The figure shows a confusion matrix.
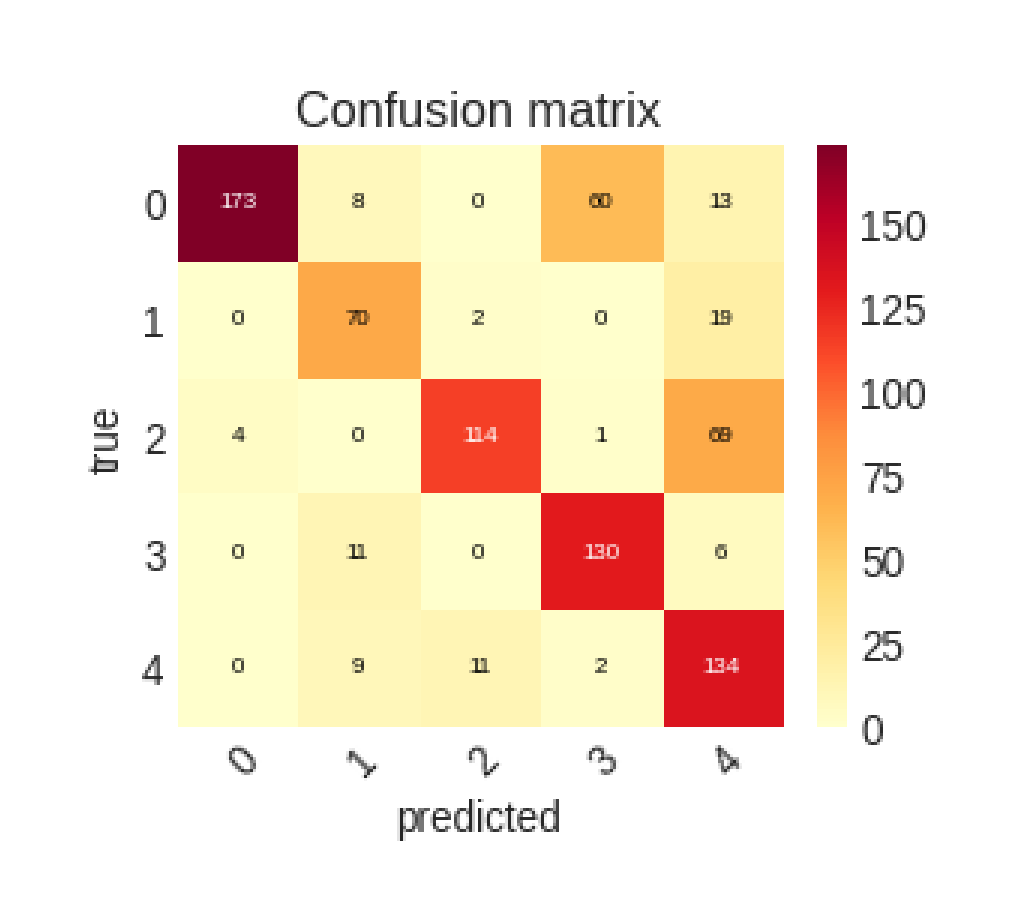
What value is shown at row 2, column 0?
4
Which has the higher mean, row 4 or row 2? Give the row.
2
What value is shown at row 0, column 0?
173
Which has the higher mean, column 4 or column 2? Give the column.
4
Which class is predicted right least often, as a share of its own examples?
2
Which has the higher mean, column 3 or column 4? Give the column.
4
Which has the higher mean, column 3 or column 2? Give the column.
3
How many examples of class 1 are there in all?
91
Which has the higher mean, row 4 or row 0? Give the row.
0
